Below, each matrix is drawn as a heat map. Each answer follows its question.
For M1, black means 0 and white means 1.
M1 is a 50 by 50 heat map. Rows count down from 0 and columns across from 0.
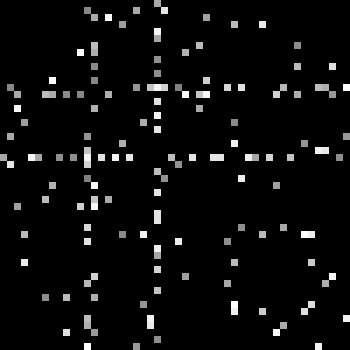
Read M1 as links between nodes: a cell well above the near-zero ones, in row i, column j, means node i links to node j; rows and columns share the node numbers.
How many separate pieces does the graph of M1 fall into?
3
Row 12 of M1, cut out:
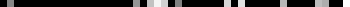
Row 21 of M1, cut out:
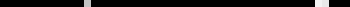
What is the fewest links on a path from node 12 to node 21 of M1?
1
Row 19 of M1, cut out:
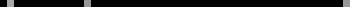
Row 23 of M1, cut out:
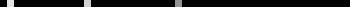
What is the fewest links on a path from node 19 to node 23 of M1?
2
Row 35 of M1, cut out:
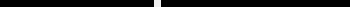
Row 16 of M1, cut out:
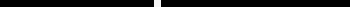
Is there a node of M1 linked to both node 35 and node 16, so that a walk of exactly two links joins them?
yes
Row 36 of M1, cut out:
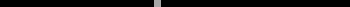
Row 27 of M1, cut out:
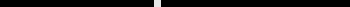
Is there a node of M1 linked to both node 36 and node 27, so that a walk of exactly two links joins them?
yes
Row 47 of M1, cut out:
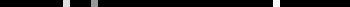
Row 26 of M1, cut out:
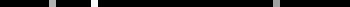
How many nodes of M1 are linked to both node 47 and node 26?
2
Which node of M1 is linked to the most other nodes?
node 22
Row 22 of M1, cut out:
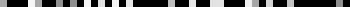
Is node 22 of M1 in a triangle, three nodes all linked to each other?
no
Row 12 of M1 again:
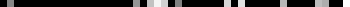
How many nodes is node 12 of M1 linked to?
12
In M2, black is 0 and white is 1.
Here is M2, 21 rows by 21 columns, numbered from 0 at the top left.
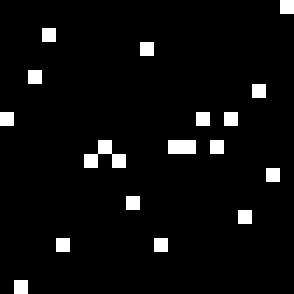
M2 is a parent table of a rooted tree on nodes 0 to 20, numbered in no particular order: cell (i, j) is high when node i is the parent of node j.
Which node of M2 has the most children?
10
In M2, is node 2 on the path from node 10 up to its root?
yes
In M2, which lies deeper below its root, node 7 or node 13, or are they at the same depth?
the same depth
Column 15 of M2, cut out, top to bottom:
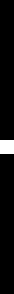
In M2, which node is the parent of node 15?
10
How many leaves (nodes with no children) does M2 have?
8
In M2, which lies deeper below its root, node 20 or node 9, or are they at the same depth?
the same depth
